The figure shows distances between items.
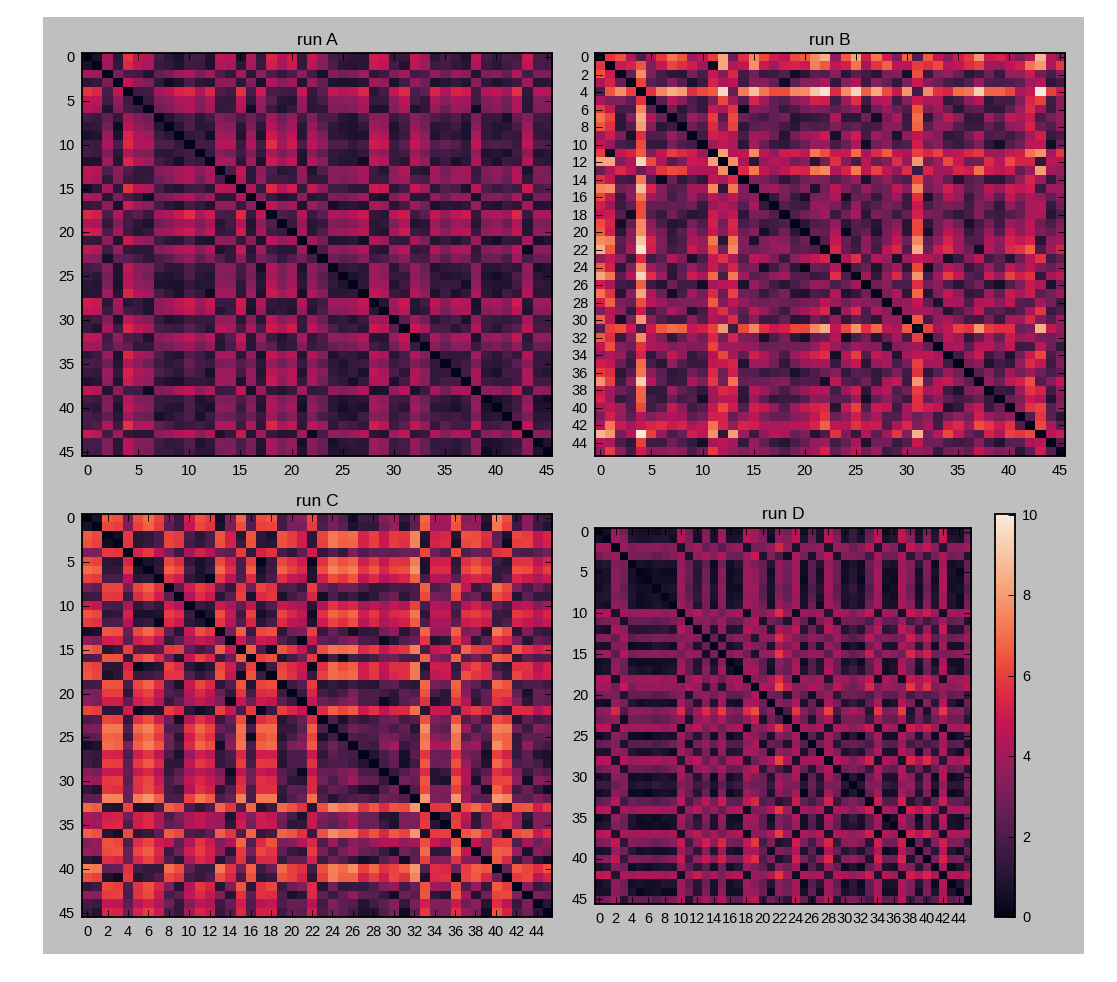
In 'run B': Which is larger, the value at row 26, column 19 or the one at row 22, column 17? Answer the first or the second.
the second
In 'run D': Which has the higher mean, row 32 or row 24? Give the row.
24
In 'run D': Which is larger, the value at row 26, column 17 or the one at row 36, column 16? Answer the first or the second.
the first
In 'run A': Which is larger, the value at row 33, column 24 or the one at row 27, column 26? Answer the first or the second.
the first
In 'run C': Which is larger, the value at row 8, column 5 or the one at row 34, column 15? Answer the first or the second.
the first
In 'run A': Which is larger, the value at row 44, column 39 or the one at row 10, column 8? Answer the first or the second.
the second
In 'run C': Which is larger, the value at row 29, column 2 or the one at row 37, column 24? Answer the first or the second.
the first
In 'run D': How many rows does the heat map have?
46
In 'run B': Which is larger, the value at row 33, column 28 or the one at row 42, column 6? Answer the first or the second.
the second
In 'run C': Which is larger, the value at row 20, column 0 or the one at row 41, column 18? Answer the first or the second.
the first
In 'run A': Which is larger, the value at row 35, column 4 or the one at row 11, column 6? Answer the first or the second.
the first
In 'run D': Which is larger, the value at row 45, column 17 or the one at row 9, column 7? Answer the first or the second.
the first
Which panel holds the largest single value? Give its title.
run B
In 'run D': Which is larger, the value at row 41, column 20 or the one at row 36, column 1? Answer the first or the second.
the first
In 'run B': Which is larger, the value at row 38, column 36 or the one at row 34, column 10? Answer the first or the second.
the first
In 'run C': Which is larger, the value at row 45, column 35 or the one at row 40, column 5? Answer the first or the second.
the first
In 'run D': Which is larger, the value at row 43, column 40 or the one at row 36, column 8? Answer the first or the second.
the first
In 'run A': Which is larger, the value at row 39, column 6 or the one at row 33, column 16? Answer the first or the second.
the first
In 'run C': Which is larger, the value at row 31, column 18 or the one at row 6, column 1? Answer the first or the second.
the second
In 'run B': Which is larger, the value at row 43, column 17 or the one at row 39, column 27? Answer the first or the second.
the first
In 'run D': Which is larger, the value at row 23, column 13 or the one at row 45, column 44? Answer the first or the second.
the first
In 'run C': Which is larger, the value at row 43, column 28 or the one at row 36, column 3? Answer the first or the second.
the first
